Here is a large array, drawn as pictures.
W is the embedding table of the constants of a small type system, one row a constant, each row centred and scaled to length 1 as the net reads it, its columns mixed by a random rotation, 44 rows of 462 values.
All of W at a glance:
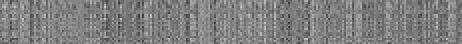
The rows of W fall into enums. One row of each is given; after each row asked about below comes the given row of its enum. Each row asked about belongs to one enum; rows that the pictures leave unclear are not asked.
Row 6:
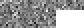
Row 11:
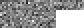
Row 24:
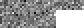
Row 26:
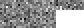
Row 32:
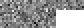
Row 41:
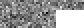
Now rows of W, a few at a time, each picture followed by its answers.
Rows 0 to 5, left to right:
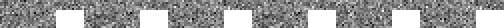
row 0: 24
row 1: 41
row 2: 26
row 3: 41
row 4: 6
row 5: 26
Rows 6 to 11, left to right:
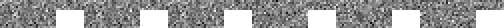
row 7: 6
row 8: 6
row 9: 24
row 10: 32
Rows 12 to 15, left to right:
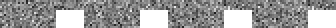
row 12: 11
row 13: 6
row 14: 26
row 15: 26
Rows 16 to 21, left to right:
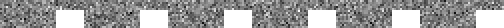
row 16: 26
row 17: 41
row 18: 32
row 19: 6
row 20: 32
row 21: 24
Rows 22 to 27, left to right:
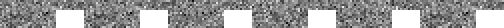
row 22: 41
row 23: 41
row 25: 32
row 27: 41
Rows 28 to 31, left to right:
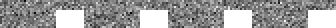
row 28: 24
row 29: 41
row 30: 26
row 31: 11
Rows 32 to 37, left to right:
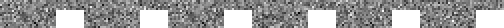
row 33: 26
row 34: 32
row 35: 41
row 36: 6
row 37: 11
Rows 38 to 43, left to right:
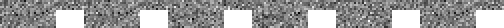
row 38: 24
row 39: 24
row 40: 26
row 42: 11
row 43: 24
